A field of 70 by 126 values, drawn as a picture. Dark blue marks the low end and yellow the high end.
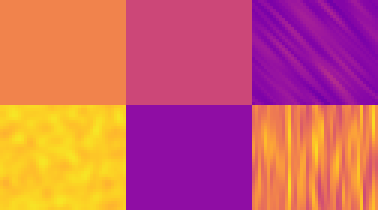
The table splits into 2 rows of 3 panels. Panel 1,1: high, flat. Panel 1,2: middling, flat. Panel 1,3: low, slanting down to the right, faint in contrast. Panel 2,1: very high, blotchy, faint in contrast. Panel 2,2: low, flat. Panel 2,3: high, streaked downward.
